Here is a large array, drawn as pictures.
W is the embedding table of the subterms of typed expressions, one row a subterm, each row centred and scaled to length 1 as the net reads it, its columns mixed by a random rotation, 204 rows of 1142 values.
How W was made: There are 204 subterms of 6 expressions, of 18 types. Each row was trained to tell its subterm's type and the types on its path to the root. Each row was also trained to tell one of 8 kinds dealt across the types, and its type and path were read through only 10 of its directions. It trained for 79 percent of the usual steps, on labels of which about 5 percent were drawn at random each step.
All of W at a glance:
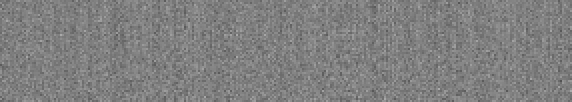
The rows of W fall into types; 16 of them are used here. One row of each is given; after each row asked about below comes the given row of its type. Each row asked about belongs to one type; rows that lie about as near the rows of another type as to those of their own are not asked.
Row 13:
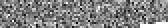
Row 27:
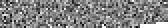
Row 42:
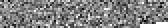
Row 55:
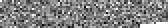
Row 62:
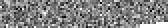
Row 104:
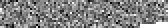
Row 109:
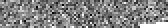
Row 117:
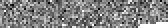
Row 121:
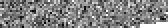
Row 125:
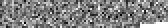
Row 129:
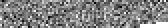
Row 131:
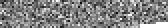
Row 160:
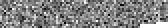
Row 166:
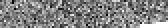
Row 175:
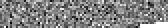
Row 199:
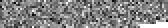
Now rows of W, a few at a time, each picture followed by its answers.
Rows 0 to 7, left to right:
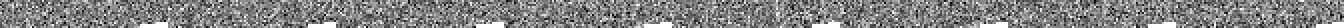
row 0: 160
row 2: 199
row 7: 62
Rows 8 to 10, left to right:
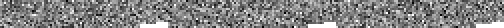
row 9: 129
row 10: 109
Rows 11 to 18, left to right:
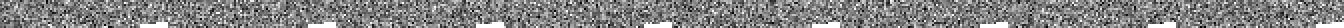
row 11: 27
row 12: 117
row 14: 27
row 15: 62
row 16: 62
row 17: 42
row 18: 125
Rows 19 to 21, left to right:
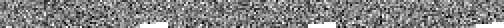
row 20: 117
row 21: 160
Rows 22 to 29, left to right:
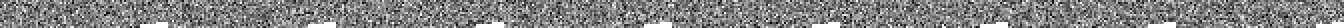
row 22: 166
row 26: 62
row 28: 104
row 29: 125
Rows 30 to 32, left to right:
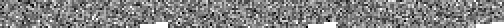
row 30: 129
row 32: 131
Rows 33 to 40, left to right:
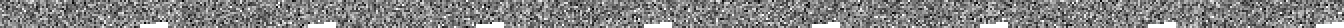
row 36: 109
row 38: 109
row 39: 129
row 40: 109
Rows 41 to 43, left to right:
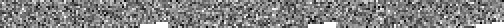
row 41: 125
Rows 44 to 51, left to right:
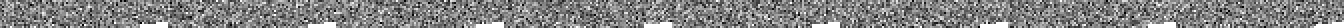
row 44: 129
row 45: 121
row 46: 104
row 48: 129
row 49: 13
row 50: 13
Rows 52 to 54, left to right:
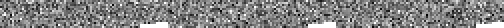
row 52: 13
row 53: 55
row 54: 13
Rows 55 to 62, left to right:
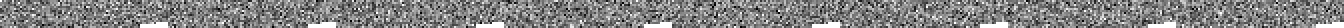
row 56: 117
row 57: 62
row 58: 27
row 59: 160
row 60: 129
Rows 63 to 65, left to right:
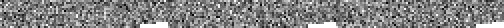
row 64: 27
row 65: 166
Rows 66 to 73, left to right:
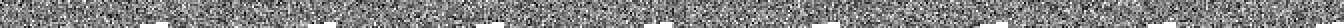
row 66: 125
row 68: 13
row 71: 55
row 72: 117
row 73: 62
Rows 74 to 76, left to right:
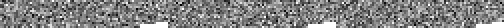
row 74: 27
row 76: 117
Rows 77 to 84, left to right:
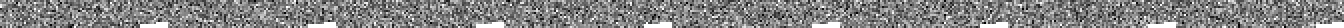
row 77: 117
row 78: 131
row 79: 13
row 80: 166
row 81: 125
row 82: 104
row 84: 131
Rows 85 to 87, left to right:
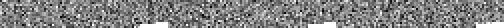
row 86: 131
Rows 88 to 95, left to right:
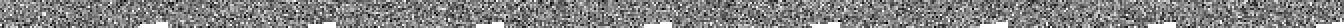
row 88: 55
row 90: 13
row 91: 62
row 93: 166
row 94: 13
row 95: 199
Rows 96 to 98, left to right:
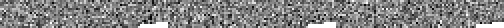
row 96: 160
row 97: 160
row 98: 27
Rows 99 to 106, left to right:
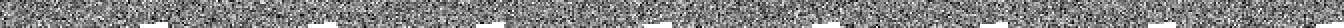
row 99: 13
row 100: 125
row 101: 166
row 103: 109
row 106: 117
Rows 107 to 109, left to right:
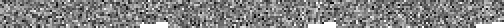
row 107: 27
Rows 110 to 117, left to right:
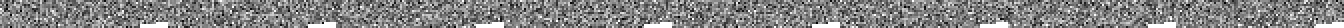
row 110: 104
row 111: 129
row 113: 121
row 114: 129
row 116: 109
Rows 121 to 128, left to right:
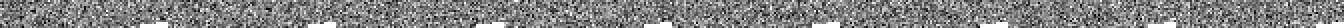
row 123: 121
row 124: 42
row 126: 125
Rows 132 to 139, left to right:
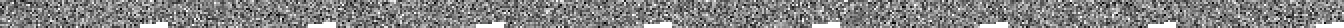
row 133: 125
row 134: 129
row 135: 131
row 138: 42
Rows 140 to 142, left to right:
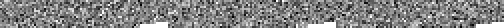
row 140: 117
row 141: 104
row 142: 121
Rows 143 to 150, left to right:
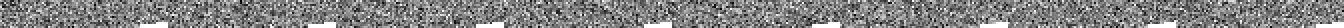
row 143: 62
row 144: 27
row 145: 62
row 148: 109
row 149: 166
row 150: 129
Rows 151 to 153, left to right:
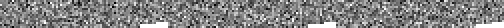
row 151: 199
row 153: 104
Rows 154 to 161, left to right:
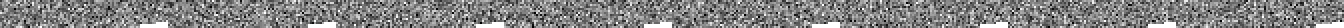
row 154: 166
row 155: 131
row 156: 131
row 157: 166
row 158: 27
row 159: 62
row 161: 121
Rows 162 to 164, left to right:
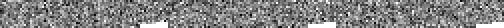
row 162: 109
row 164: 125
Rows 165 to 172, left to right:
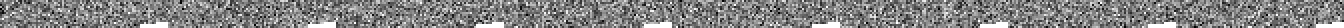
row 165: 55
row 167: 160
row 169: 175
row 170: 117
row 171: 42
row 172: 117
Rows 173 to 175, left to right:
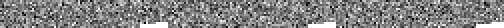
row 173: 131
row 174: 117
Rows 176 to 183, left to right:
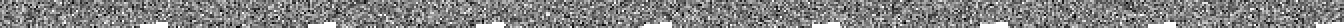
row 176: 166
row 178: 55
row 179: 55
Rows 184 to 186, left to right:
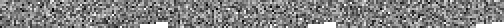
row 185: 160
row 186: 104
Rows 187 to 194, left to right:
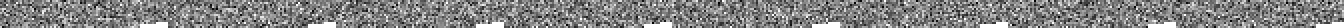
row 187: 131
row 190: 13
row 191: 62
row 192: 129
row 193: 199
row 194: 27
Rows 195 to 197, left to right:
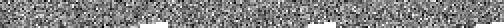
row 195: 109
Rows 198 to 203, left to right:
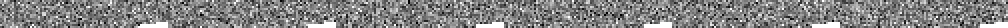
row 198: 55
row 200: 27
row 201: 125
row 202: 13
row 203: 160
